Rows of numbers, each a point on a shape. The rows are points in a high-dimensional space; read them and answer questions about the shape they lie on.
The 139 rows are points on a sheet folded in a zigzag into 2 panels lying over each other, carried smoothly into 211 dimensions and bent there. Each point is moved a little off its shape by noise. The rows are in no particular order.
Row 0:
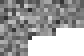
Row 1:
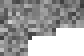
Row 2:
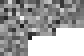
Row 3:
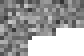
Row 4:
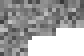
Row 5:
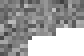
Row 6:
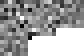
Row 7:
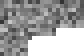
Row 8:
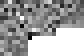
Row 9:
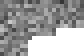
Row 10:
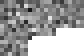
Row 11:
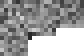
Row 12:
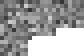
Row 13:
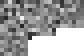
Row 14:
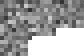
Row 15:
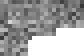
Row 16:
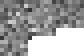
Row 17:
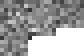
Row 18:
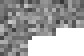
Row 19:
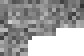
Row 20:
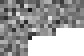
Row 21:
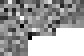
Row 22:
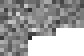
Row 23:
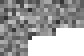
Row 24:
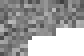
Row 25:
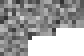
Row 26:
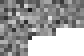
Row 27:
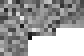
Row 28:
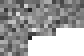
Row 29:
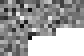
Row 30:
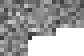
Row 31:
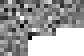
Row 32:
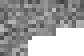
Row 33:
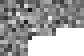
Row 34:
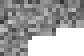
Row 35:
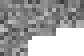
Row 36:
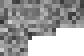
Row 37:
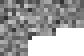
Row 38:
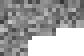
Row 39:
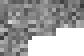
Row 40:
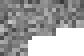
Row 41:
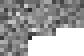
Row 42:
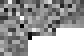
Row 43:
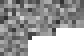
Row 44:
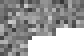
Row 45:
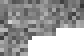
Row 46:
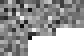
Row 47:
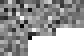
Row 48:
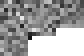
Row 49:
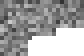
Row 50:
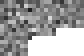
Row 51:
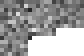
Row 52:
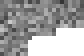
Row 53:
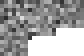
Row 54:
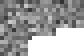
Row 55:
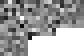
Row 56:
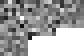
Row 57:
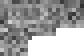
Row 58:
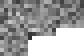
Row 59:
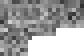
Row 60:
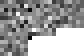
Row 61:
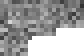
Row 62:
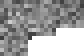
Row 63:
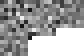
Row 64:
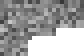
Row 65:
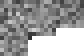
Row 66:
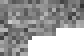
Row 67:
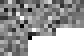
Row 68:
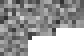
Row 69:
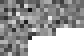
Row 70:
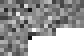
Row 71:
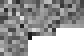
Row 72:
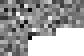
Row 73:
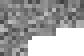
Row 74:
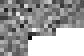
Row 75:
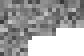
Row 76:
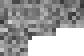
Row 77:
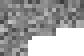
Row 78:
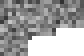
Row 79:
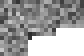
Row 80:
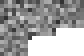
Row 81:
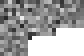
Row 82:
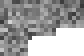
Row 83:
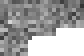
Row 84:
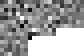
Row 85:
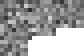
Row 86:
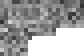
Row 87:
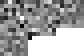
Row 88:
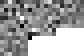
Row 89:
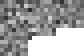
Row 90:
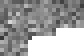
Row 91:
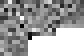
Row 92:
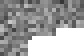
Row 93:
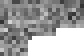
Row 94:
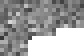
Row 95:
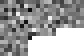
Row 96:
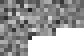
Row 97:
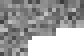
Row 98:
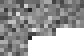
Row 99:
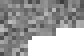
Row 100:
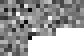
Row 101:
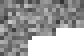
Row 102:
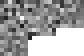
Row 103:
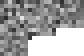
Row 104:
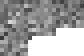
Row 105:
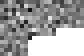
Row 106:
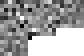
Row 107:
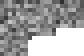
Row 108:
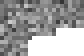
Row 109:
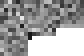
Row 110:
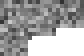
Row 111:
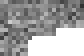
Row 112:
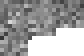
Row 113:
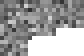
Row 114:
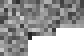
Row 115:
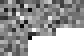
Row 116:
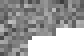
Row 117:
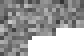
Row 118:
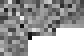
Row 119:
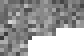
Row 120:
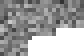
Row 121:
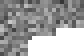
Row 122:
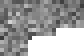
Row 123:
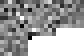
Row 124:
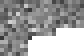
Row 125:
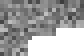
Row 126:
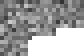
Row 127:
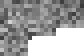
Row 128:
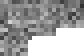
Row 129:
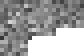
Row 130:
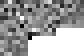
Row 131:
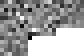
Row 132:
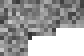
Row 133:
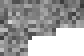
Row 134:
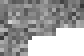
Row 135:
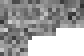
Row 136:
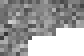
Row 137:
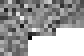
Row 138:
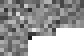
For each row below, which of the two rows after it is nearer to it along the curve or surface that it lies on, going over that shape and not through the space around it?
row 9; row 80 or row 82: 80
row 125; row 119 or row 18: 18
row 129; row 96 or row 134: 134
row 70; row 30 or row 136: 30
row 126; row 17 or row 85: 85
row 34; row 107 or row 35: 107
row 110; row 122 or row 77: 77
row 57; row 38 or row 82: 82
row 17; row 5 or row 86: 86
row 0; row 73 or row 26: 26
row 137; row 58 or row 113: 58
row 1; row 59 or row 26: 59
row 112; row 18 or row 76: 76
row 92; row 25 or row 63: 25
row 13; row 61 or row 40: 40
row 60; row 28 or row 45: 28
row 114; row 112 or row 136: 112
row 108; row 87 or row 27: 87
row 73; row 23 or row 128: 23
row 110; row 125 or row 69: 125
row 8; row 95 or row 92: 95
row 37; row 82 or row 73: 73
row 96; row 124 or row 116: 116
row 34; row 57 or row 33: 33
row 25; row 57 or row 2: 2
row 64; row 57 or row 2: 2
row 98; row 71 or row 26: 71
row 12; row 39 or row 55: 55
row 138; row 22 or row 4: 22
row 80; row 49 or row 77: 49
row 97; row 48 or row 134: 48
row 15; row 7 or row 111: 111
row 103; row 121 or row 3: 3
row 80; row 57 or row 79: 79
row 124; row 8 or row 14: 8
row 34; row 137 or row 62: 137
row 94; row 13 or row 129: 129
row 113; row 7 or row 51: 7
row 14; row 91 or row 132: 91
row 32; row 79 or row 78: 78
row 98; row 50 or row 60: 60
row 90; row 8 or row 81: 8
